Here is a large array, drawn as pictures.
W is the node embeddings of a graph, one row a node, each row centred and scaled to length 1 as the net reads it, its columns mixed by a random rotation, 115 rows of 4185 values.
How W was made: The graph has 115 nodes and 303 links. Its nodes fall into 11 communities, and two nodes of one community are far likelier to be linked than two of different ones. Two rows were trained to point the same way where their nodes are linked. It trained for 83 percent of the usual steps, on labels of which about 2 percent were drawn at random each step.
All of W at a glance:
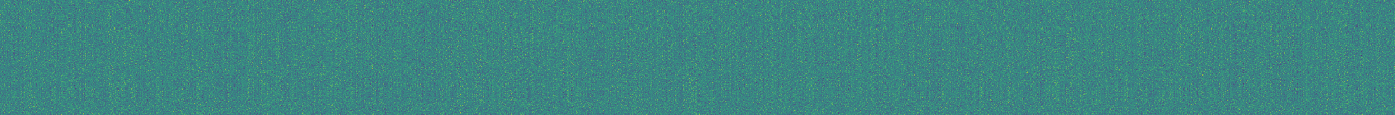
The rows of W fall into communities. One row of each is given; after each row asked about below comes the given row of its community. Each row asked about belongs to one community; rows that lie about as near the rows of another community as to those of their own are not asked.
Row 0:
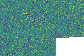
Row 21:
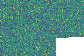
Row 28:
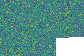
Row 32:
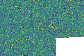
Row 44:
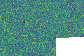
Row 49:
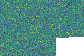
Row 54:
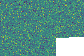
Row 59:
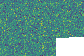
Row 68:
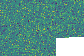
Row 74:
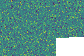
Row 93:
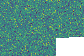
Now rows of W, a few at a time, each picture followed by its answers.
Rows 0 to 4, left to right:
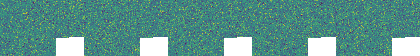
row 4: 21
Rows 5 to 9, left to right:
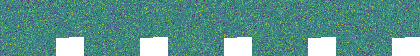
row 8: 93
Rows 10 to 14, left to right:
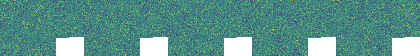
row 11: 68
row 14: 21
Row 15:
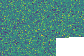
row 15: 68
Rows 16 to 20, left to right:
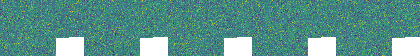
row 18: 74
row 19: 54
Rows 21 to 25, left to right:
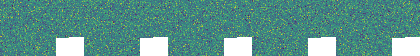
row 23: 93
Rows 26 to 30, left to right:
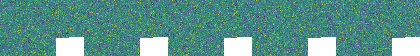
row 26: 21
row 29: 28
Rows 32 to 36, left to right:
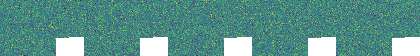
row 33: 54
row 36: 54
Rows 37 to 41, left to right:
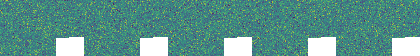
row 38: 54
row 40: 21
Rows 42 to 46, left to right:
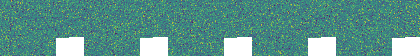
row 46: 28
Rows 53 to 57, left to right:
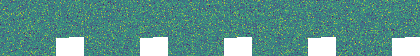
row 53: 21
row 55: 59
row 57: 54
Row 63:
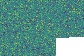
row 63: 49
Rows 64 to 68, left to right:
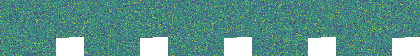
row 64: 44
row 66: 74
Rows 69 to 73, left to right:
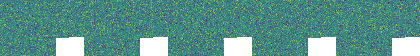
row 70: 93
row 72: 93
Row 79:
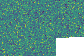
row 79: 0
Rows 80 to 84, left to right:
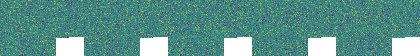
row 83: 93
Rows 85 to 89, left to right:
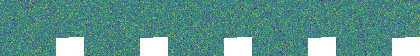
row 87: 32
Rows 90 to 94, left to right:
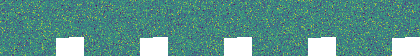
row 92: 0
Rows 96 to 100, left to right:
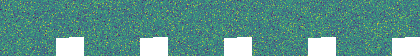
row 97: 0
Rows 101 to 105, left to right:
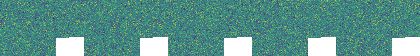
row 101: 32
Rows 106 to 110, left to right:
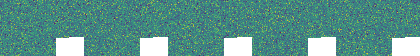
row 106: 28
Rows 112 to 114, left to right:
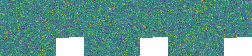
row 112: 49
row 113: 59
